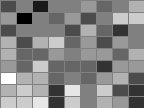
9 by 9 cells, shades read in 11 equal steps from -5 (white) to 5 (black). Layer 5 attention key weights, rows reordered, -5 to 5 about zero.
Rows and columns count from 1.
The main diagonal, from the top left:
2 5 0 -3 0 1 -1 2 3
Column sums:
-12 1 -8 5 -4 -1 0 -2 0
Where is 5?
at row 2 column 2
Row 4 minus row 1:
-4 2 -6 -3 1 0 1 -1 2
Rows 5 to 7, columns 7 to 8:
-1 1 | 3 -1 | -1 -2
